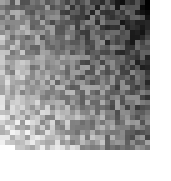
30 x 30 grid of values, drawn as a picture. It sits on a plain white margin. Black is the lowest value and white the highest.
The top right is the ninth with the lowest average. The histogram is bell-shaped. Neither half mirrors the other. There is an overall slope up to the bottom left.
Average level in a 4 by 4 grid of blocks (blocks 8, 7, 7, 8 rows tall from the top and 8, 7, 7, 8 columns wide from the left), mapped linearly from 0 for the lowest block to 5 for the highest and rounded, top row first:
3 2 1 0 | 4 3 2 1 | 4 3 2 2 | 5 4 3 2
